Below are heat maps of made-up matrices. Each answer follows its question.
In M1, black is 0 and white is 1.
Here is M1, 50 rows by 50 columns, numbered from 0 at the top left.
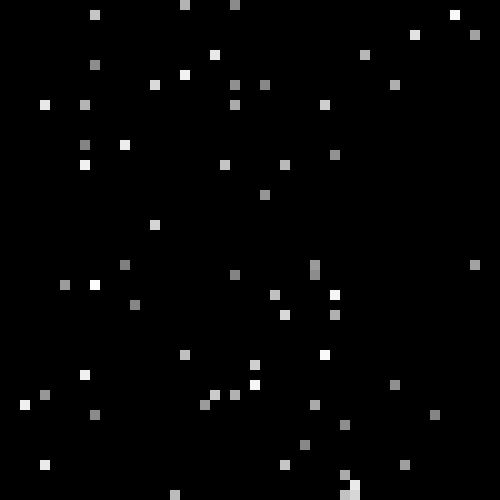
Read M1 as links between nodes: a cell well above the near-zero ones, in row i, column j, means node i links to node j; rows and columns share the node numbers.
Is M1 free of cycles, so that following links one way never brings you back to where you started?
yes
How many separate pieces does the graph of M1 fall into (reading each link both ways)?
4
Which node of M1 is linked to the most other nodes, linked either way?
node 8
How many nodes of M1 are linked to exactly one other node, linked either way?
12
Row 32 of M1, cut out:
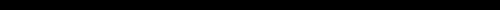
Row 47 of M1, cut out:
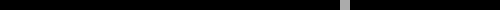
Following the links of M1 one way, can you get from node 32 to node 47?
no
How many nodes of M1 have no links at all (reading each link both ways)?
2
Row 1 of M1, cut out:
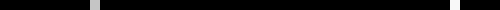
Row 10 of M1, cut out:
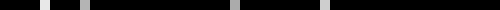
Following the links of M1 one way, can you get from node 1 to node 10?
no
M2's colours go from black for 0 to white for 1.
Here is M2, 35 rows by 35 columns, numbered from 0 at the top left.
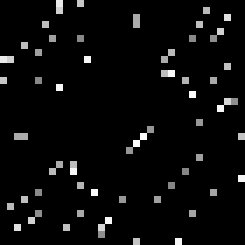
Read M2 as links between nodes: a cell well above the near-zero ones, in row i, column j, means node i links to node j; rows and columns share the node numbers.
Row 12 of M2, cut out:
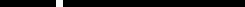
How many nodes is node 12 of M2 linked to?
1
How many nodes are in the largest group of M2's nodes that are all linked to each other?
3
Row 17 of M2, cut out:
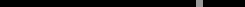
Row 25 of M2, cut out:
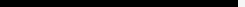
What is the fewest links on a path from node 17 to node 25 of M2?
5
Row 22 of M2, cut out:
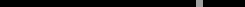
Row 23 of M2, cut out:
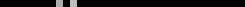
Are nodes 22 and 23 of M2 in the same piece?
no
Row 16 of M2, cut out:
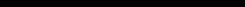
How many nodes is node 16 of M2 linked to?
0
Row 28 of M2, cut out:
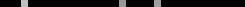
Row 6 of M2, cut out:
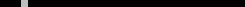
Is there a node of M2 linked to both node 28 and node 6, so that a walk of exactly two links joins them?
yes
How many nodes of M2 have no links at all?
1
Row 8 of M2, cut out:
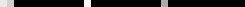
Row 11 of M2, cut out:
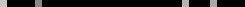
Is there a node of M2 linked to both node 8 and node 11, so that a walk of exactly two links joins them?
yes
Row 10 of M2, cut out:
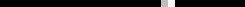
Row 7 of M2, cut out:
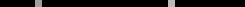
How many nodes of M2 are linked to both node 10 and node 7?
1
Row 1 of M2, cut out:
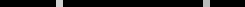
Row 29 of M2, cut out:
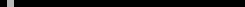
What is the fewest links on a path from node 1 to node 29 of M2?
1
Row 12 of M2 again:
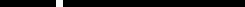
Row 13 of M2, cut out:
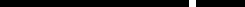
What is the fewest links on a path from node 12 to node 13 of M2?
6
